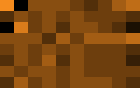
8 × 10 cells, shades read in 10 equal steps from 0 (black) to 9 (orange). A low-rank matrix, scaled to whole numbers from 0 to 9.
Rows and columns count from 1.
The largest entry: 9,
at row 1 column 1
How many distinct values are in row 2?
3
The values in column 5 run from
3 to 6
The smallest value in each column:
0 0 4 3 3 4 3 4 3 1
